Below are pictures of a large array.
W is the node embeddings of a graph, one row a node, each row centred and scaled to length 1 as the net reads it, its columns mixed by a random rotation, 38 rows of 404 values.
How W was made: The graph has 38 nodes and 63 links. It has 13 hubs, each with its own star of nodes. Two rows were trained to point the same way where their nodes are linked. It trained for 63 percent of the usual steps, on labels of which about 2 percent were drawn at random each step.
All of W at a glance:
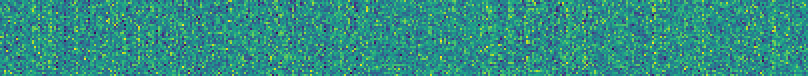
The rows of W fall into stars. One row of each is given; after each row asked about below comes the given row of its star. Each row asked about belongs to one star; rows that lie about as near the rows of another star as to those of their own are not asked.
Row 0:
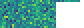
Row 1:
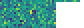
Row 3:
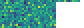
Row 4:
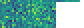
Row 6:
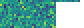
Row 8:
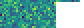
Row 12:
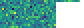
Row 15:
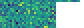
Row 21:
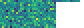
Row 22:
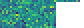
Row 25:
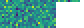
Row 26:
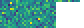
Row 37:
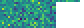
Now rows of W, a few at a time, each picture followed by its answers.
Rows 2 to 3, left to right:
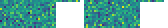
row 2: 1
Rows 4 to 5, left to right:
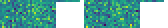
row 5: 3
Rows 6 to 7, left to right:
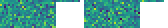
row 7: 37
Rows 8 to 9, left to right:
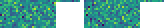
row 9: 1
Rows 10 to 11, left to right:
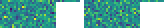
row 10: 0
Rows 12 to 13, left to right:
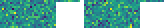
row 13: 22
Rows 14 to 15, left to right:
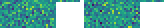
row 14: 22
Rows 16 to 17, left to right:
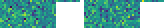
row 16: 37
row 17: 25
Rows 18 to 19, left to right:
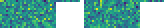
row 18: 21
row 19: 26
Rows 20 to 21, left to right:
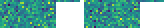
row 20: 6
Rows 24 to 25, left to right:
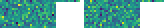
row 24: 15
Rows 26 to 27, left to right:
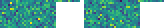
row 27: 8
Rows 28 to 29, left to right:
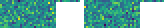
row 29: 3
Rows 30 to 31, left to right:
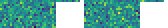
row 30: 6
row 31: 8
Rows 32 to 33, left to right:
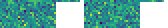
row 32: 21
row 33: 12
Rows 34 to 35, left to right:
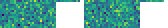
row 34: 1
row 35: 4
